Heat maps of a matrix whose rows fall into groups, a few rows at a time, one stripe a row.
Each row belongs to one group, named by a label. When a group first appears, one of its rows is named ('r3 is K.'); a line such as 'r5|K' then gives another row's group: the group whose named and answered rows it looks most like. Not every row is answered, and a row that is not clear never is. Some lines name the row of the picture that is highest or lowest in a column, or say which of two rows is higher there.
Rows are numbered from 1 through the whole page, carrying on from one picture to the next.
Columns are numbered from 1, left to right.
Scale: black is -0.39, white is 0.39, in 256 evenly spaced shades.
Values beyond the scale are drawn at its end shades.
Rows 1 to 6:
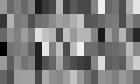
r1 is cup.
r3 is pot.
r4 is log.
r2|log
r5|cup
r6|log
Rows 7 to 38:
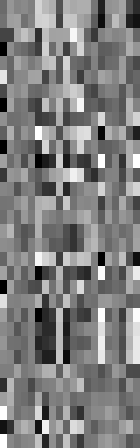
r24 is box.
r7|pot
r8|pot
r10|log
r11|pot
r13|log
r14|log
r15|cup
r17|log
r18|cup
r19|log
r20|cup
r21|pot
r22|pot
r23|box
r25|pot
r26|cup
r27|log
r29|cup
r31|cup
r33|pot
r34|log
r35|box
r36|box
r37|log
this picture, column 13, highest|16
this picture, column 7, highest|37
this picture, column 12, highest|14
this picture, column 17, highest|8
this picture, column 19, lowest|8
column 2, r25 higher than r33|Yes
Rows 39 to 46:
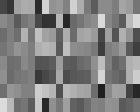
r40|cup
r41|pot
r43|cup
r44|cup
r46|box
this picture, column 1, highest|46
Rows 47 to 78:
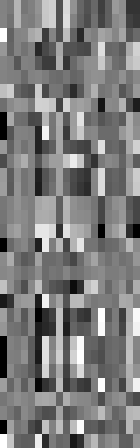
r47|pot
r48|pot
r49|box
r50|cup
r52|box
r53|box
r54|pot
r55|log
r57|cup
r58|log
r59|cup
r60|cup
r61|pot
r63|pot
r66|box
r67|box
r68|log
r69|cup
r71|log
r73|log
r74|cup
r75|pot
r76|cup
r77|log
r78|box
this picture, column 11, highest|58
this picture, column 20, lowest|63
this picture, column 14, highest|67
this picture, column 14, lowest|58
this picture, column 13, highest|67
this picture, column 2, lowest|68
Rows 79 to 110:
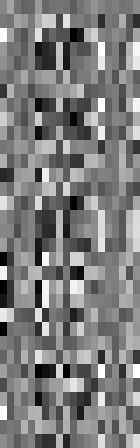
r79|box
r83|cup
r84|pot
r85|log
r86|cup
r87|box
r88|cup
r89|pot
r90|box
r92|pot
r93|box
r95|cup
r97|log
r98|box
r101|box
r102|log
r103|cup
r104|pot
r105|cup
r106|log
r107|cup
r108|box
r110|cup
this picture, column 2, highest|101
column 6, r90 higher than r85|Yes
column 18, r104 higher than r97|Yes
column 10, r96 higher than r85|No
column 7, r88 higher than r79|No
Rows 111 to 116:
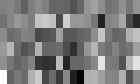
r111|box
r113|cup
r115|cup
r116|box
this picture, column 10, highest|112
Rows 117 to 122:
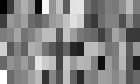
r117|log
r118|log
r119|pot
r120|box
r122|box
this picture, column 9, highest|117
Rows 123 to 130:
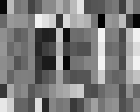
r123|log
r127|cup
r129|log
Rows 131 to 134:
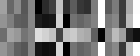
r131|cup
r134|cup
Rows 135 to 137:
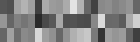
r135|log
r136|cup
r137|pot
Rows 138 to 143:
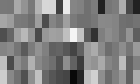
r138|pot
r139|box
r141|box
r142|box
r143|box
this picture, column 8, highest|138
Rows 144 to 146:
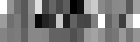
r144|box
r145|cup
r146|box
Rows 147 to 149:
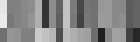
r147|box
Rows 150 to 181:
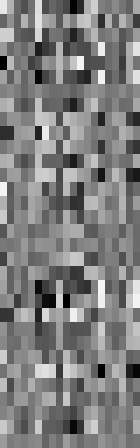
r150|box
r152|box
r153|cup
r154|log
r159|log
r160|pot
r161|box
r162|pot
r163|box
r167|pot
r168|log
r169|box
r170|cup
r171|cup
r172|log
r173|cup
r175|box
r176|pot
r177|box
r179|box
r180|box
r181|box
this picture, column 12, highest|154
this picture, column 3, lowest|171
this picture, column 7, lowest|171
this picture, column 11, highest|172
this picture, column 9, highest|171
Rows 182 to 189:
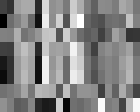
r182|log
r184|pot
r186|log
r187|log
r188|pot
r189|cup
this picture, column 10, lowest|189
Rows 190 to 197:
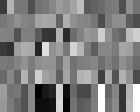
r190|log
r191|pot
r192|cup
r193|log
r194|pot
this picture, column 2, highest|190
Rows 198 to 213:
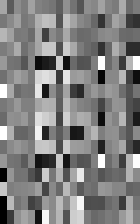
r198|box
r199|pot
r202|cup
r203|pot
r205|pot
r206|pot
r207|box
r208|pot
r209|cup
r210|log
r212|log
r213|log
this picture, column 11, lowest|207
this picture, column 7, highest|213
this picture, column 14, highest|207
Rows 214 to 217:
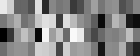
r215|pot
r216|log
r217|pot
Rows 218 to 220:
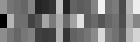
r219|log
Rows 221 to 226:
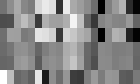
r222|log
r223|pot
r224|log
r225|log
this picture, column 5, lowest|226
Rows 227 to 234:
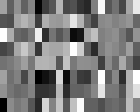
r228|log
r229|box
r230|log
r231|pot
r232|cup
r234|log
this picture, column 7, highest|234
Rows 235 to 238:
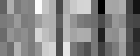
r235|pot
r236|pot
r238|pot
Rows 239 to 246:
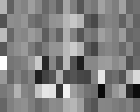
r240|log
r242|log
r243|box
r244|cup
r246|log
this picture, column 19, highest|244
